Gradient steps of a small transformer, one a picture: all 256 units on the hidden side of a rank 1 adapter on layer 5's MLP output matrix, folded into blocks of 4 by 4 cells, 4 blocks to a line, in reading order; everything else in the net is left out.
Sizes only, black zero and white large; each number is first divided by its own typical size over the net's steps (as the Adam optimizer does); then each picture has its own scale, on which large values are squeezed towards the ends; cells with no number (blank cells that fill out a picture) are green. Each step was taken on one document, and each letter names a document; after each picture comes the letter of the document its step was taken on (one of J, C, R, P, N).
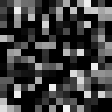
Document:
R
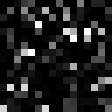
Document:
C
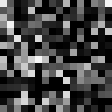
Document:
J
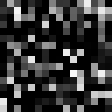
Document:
R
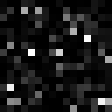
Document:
C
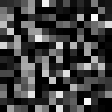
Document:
J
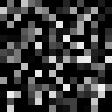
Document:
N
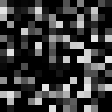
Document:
N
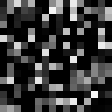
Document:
R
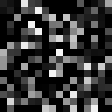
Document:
N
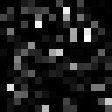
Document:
C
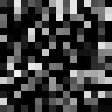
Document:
R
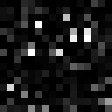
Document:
C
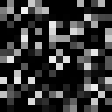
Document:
N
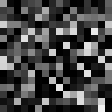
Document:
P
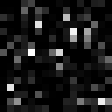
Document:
C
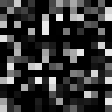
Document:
R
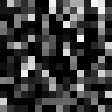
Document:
R
